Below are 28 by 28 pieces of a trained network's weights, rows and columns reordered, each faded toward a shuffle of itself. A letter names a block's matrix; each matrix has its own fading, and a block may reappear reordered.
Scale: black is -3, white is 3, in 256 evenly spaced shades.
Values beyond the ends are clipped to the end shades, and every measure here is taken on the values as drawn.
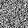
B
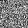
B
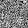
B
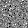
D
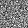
B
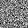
B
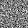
B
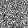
B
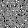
D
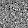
D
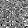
D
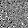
D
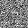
B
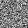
B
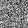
B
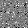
D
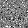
D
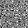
D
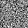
B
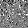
D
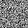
B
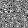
D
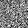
B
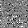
D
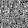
D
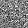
B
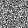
B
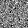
B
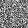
B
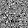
D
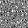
D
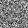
B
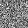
B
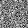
B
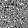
D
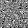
D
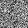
B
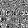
D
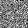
B
